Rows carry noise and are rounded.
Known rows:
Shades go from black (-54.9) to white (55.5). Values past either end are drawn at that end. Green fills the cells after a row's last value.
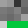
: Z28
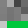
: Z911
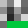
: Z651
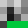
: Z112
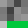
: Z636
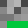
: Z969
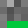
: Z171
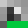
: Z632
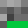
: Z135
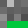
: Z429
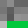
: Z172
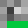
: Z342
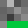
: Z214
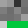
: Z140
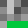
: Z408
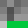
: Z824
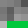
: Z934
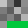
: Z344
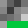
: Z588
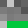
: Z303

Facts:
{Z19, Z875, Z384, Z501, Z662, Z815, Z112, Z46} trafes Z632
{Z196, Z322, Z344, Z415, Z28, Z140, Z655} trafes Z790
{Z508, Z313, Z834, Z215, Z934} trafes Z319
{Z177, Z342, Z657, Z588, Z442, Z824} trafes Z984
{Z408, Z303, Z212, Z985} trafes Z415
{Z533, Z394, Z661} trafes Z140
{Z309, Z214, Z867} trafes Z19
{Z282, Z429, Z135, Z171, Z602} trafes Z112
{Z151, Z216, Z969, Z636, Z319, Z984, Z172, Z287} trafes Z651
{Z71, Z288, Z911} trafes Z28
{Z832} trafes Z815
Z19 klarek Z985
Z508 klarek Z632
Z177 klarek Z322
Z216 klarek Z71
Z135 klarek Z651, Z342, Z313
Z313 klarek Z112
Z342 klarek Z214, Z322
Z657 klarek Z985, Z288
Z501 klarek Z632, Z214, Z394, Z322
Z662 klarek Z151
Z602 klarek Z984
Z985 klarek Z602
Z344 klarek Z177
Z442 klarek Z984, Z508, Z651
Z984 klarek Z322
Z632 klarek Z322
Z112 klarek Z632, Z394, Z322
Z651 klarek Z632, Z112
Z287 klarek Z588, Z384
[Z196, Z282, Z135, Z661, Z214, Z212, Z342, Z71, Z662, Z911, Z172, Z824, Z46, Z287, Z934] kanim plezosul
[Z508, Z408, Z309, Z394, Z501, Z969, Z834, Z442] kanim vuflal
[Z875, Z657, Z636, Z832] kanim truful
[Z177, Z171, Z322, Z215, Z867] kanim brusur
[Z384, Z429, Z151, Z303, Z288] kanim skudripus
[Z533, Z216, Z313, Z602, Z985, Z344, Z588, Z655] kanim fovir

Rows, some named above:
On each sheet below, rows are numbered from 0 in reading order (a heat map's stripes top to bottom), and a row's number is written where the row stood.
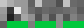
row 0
Z632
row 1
Z429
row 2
Z384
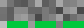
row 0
Z319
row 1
Z46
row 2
Z19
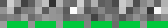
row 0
Z394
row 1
Z834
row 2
Z984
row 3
Z867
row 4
Z309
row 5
Z177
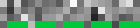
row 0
Z313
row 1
Z824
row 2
Z442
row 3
Z632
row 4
Z501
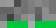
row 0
Z815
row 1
Z287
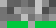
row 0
Z216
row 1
Z408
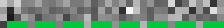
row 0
Z112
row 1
Z662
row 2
Z662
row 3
Z657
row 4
Z177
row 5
Z172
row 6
Z985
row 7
Z322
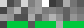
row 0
Z602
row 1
Z508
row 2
Z151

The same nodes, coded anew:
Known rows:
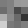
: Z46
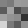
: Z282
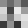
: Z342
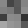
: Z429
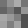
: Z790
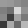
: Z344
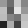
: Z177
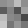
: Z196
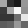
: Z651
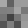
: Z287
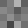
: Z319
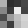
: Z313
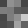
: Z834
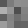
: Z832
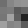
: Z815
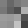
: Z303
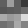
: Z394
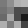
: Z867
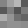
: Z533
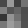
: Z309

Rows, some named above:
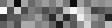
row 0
Z19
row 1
Z815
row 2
Z632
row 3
Z214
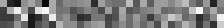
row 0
Z651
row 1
Z508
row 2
Z815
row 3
Z151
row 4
Z588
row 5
Z287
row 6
Z322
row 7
Z657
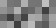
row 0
Z662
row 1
Z824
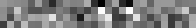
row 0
Z344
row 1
Z394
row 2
Z815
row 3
Z112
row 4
Z651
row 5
Z287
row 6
Z216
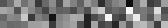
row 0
Z636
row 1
Z384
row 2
Z408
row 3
Z442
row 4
Z501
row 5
Z135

